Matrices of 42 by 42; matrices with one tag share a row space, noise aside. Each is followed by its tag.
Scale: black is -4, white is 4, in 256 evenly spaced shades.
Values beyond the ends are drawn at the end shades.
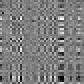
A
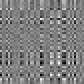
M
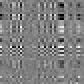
A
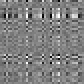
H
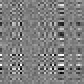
A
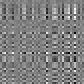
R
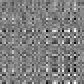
R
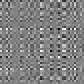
M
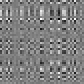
M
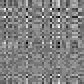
H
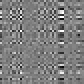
A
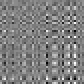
R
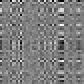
A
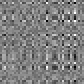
R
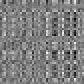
R
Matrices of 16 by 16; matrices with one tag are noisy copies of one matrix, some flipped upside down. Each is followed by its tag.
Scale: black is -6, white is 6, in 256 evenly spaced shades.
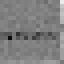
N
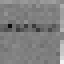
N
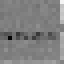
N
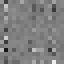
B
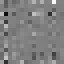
B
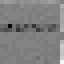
N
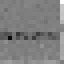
N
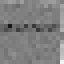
N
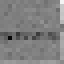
N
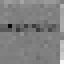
N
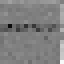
N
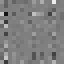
B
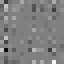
B
